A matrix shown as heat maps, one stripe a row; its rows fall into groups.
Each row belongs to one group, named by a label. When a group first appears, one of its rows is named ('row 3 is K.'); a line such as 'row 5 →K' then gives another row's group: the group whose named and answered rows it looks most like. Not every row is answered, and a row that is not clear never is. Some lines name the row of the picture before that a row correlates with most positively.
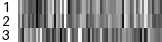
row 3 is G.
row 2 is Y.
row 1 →Y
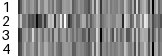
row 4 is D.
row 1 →D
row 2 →Y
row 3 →D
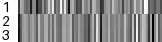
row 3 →D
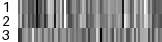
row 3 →D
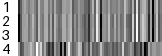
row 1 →D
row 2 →D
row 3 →D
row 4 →G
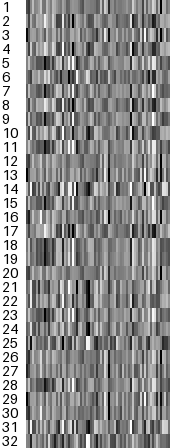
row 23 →Y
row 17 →G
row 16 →D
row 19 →Y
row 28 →Y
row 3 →D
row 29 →D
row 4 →G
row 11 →Y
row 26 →D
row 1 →D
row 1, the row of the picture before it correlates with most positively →1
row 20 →D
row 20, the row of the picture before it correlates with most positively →1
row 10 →G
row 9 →Y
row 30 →D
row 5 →Y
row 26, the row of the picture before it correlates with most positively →1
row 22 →G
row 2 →G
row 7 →Y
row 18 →Y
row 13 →D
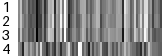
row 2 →Y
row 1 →Y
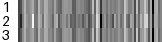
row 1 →D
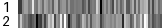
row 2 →Y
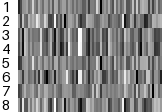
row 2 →G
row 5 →D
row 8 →G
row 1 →D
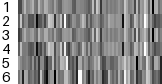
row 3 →D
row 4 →Y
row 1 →D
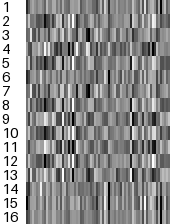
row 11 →G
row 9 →G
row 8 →Y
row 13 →G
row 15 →D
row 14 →D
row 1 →D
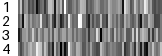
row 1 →Y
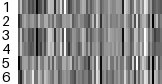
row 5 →D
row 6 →D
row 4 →Y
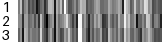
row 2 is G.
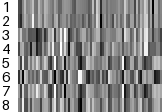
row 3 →Y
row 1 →D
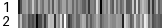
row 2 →Y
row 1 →D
